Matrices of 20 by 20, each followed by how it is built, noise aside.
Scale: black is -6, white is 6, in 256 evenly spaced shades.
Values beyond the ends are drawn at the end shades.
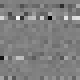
uneven rows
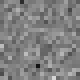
noise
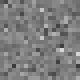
noise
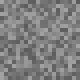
noise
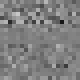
uneven rows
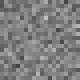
noise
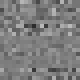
uneven rows
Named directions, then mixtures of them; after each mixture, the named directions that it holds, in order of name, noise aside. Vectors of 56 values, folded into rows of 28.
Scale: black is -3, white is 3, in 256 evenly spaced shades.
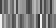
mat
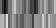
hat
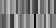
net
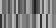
hat, mat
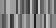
net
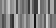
net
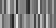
mat, net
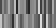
mat, net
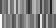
mat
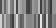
mat, net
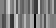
net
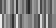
mat, net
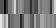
hat, mat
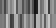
hat, net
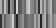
mat, net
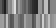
hat, net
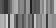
hat, net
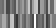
net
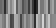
hat, net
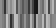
hat, net
